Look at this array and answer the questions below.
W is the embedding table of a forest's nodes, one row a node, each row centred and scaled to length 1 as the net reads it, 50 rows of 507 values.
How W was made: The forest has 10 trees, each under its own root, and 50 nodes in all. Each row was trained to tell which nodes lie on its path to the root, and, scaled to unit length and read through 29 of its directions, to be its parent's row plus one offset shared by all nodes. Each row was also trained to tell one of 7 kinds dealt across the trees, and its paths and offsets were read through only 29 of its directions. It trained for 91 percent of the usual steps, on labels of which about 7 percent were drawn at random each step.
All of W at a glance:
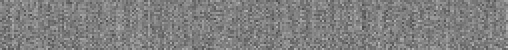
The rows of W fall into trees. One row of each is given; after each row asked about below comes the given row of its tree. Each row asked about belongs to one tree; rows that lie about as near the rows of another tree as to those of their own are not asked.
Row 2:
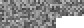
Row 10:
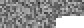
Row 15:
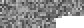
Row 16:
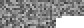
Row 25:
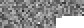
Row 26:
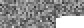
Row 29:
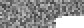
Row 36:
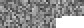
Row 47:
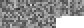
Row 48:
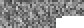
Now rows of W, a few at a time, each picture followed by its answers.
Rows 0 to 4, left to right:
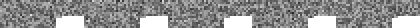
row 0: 29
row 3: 26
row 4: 2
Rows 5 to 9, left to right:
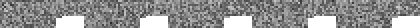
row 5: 16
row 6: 15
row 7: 10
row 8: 36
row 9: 10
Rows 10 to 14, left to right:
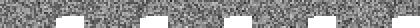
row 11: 25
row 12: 29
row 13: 26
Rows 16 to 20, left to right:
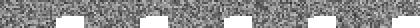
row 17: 26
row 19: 36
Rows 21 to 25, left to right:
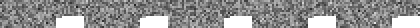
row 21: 25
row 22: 10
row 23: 48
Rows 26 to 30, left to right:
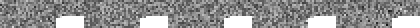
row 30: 25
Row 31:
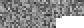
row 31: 36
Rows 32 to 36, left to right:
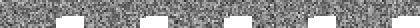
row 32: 48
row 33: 2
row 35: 25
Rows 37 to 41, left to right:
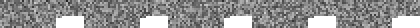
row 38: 15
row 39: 15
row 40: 15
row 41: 47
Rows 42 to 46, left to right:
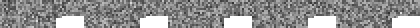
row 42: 48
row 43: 48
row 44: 2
